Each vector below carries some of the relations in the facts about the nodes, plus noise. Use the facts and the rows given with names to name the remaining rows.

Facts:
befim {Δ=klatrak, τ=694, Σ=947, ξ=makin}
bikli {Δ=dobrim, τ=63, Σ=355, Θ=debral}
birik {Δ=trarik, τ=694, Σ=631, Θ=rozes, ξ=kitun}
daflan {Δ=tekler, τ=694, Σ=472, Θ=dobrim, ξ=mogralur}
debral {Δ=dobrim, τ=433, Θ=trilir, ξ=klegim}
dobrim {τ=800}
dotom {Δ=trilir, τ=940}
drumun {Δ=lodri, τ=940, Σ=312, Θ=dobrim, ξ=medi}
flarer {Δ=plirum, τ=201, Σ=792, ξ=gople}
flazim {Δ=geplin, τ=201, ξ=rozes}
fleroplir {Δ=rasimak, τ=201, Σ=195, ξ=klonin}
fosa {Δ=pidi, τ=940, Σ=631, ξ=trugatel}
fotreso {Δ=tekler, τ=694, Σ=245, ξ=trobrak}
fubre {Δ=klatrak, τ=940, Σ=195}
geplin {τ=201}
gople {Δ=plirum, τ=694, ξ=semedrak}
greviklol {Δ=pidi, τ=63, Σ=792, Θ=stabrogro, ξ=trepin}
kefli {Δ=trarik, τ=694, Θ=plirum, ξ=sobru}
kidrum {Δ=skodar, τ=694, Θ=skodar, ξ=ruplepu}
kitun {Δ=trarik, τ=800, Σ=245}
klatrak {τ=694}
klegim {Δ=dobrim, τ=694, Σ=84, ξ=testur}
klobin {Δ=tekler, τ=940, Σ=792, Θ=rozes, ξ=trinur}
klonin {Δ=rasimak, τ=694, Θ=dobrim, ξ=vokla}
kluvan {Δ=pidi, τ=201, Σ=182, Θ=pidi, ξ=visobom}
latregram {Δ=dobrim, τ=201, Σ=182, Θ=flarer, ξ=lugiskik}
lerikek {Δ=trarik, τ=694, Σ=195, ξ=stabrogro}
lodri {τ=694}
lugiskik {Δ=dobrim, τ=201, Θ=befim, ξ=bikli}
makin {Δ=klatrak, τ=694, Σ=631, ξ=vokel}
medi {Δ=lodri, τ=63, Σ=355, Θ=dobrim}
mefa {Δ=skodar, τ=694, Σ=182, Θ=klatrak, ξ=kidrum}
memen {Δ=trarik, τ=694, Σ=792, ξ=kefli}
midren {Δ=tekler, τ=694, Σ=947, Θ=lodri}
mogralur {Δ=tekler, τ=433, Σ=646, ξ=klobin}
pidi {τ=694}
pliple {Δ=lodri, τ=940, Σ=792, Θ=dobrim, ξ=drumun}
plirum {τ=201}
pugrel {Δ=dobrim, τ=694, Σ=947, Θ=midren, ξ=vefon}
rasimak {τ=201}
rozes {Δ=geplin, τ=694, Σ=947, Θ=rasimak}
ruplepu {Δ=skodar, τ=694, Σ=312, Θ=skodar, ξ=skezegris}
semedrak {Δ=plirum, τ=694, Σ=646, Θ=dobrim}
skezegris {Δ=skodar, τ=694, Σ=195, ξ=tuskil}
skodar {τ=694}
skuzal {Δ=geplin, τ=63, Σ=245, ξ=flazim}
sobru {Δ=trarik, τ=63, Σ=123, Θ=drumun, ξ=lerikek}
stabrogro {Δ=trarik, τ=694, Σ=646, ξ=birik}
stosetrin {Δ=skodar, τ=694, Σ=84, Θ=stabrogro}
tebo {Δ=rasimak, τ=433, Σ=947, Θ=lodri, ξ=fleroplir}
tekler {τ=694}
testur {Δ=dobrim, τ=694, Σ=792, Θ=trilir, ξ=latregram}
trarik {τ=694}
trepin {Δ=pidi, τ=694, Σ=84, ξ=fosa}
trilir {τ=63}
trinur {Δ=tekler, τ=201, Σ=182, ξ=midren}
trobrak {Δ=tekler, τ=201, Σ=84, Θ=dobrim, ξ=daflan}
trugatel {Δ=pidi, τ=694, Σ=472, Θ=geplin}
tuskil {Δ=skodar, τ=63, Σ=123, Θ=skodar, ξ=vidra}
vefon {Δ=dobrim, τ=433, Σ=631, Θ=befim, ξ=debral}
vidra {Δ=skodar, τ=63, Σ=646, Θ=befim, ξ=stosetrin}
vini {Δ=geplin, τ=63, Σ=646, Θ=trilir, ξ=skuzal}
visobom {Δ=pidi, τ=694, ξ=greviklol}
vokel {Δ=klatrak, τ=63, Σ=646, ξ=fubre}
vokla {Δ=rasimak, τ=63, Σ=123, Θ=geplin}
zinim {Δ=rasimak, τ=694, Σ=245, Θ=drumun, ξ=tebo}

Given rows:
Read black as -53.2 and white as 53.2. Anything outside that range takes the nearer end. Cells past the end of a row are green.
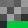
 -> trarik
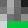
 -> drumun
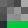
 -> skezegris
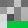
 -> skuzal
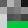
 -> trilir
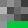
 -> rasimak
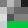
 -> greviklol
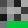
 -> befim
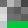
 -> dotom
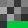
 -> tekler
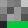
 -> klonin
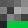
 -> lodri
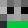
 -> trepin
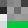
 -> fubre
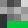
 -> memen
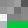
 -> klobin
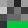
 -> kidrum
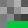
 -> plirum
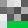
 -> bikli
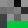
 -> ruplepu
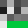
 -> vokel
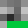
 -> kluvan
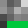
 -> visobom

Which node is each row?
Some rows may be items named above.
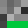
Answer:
makin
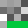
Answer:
medi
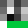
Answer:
vini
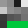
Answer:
mefa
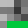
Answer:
trinur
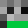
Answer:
trepin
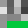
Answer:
trobrak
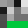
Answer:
stabrogro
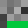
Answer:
makin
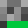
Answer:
klonin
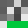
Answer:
tebo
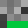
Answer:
makin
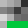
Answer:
kitun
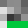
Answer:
pliple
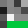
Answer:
midren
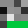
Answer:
midren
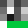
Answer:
vini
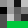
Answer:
semedrak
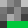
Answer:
klonin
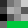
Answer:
pugrel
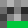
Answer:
testur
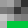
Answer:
kitun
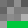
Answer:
fleroplir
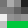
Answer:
fosa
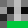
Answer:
klegim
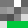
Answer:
vefon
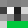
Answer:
mogralur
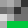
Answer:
kitun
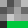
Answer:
birik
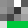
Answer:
debral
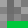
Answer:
flazim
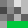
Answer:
latregram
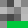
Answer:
flarer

